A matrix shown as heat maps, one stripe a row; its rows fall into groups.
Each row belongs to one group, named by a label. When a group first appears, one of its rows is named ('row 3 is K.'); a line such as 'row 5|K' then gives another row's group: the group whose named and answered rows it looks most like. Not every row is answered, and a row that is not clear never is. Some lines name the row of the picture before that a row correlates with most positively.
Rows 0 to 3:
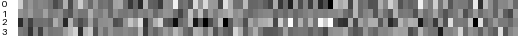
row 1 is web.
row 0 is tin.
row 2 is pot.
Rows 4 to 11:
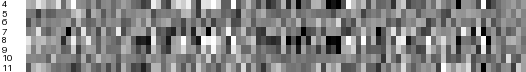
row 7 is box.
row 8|tin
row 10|web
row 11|box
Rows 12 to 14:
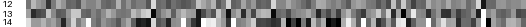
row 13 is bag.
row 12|box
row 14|tin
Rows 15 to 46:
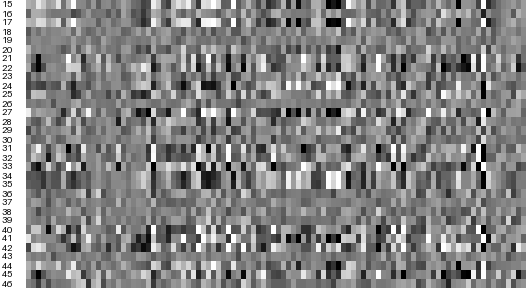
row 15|tin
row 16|box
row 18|pot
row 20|tin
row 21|bag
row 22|bag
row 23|pot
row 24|pot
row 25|box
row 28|bag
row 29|pot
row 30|bag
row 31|box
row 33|bag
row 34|pot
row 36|web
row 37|box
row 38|bag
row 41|tin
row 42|box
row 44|tin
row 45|bag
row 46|web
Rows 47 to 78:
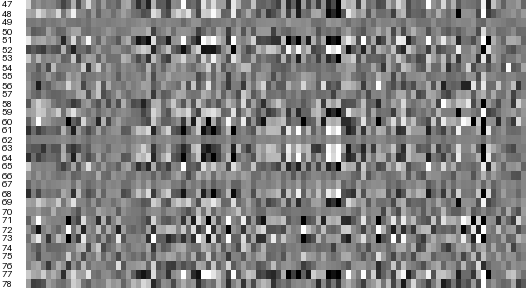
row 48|tin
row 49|pot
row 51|tin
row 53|tin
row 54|web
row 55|bag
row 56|bag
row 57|web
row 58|box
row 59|tin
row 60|box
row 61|pot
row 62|pot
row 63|pot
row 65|tin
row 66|web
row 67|pot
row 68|pot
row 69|tin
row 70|web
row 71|box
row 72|bag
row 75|bag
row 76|box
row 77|tin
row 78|bag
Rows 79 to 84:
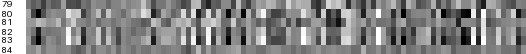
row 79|pot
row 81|tin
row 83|bag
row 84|web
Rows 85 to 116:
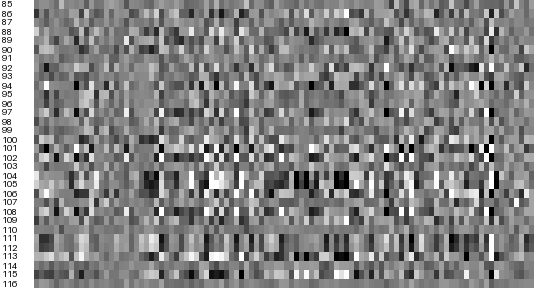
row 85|web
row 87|bag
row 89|box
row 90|box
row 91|web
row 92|bag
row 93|pot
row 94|box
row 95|web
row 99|web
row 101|bag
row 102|box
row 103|bag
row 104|tin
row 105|tin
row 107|web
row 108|box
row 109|pot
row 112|bag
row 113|tin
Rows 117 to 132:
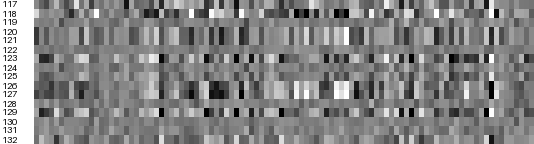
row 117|bag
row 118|tin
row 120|pot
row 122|pot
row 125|bag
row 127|pot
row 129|bag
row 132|box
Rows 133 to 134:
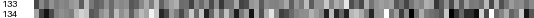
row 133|pot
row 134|bag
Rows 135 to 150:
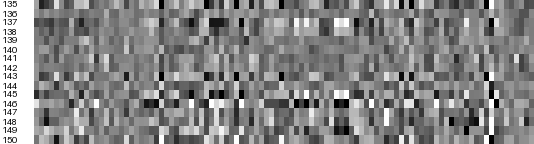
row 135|bag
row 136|web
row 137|pot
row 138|pot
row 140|box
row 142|web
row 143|bag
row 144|box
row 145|pot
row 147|bag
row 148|bag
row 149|tin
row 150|box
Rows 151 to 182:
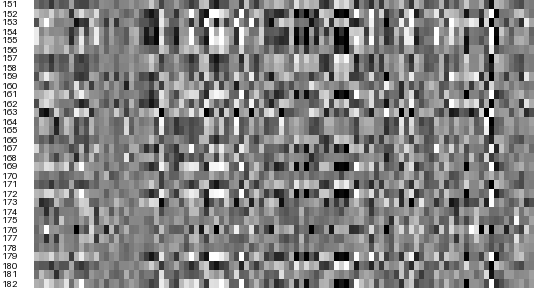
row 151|pot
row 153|box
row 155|tin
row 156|tin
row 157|pot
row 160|bag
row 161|tin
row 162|box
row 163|bag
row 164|box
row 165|box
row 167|tin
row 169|tin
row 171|pot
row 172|tin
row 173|bag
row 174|web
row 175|web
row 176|box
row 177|web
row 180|pot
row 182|tin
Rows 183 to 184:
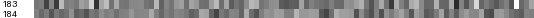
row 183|web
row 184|pot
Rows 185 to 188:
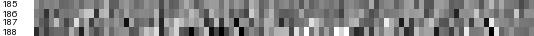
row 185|web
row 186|web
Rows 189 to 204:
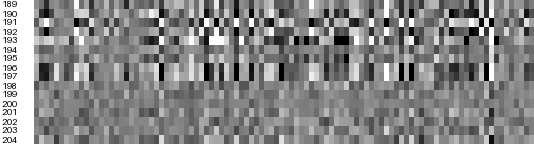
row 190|bag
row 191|box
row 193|tin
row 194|bag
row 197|bag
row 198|pot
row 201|box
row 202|pot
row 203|bag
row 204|box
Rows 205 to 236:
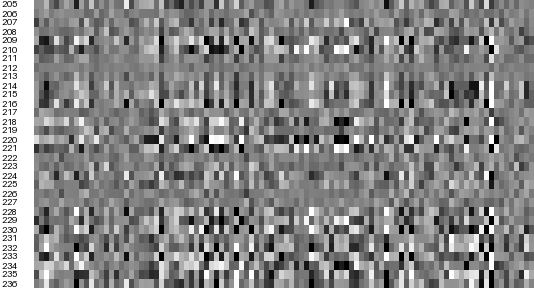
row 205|box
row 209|bag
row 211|bag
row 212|pot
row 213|bag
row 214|bag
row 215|bag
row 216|bag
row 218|tin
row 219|web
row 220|tin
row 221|pot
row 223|web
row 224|box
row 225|box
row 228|bag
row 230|bag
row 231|box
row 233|bag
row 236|box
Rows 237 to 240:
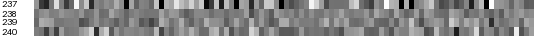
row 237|bag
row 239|box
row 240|web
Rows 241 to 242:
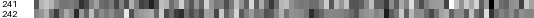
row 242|box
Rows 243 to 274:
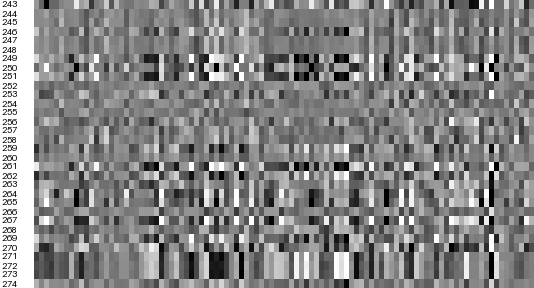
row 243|bag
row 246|tin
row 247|web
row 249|tin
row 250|box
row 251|tin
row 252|pot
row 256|box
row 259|pot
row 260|pot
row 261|tin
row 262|pot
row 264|box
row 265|box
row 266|bag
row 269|tin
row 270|bag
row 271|pot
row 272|pot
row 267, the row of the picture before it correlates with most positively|241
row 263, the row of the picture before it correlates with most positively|241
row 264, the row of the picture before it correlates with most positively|242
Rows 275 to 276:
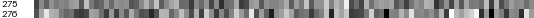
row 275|pot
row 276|box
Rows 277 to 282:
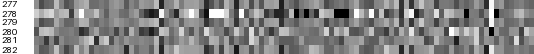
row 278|tin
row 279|bag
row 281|web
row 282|bag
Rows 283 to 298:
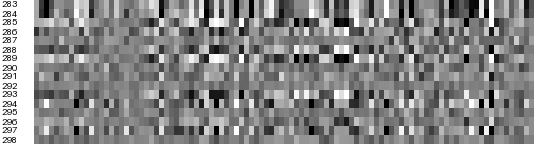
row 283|bag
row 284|bag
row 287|web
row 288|pot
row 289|tin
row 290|web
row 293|pot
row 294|box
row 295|web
